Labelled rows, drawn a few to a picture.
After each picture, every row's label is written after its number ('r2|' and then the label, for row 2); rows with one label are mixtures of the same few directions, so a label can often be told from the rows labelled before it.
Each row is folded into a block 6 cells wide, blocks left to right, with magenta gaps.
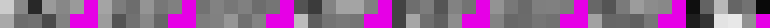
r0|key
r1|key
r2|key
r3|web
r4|key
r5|key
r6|web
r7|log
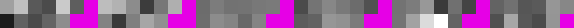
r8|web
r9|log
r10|key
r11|log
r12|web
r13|key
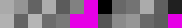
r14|key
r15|log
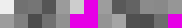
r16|log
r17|log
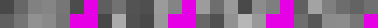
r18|log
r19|key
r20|log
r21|log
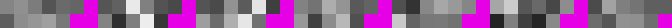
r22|web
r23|key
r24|web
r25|key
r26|web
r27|web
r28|log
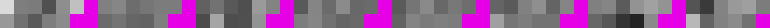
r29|log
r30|web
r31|key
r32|log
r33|key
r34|web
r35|web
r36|web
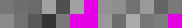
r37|web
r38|key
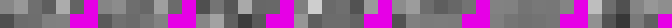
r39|web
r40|web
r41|log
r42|log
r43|web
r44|log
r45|key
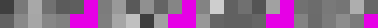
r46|key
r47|key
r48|log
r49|web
